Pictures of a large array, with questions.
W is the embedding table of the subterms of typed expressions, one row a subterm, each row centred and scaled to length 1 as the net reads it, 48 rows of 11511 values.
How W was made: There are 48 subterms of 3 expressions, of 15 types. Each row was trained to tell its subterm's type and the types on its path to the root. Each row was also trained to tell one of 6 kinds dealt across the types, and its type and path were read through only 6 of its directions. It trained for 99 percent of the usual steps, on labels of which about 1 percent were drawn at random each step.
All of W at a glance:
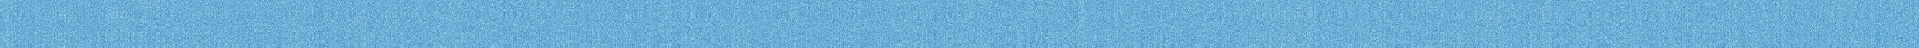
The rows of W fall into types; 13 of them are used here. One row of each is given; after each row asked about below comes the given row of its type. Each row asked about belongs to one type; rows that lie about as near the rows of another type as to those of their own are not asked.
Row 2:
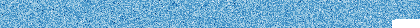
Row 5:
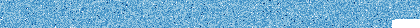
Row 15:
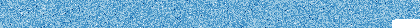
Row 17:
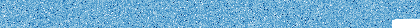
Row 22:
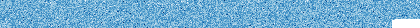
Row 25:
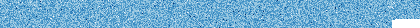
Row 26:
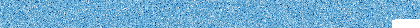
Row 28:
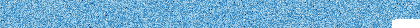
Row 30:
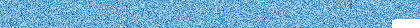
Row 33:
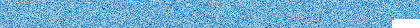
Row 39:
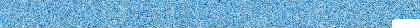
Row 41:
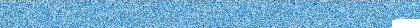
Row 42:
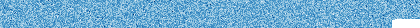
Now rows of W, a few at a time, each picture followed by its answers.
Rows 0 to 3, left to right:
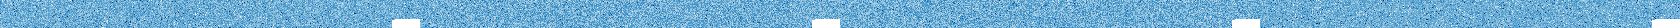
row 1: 26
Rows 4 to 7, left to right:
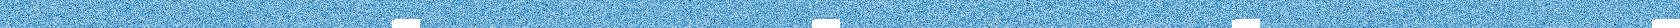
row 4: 22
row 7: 28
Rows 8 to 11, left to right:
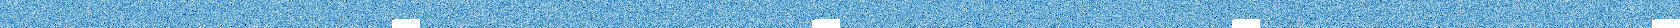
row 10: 39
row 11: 17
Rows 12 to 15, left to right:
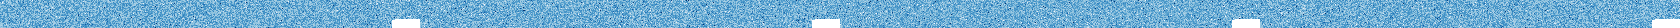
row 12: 15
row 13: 26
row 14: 39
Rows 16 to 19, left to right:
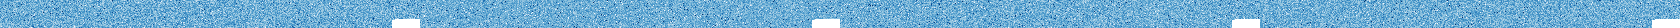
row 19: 25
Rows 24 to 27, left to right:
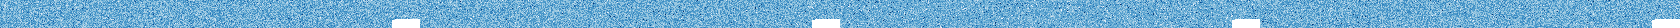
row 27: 15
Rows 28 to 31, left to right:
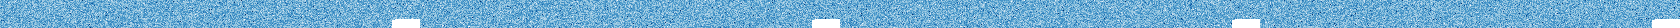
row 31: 17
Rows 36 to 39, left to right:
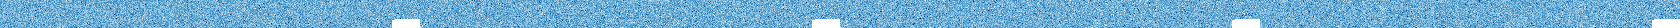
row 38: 15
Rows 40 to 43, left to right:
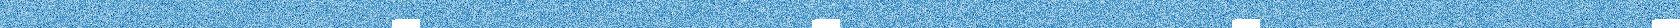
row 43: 17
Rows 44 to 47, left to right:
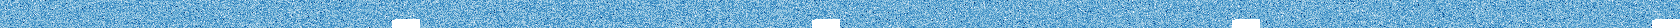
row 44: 22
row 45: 22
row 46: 39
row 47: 33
